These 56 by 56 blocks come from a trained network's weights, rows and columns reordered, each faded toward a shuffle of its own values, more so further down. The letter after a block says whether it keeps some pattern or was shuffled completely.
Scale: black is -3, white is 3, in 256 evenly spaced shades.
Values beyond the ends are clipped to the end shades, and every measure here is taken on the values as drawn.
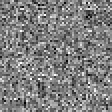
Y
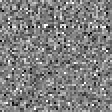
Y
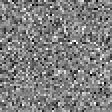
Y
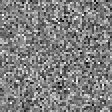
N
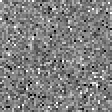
N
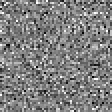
Y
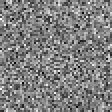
Y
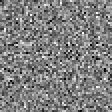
Y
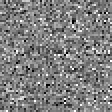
Y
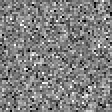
N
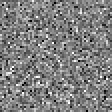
N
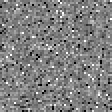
N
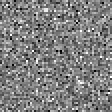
N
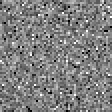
N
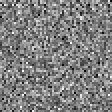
Y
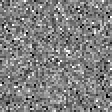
N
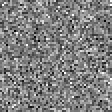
N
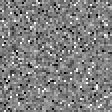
N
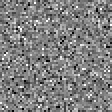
N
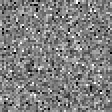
N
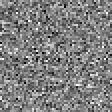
Y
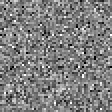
Y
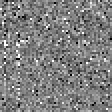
Y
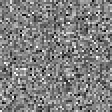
Y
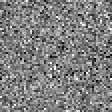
N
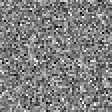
N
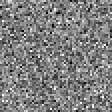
N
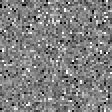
N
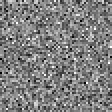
Y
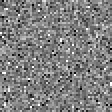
N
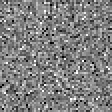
N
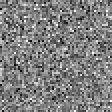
Y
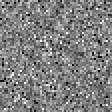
N
